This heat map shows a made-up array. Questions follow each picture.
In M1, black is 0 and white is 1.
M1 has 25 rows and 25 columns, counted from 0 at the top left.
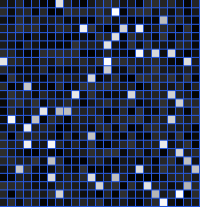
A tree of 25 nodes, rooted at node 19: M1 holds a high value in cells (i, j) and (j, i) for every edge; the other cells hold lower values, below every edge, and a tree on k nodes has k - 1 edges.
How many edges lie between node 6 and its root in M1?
1
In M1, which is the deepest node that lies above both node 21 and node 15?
6
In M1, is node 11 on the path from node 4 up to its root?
no
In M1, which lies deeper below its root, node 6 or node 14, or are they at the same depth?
node 14
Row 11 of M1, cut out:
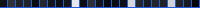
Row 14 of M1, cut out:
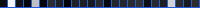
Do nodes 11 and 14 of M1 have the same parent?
yes
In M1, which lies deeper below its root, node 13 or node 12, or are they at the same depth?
the same depth
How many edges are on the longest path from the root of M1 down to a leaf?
4
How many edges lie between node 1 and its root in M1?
4
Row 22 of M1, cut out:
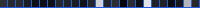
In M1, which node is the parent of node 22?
23
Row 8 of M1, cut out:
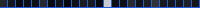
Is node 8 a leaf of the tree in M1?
yes
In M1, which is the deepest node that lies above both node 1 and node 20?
6
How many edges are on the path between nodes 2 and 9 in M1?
6
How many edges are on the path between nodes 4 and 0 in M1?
7
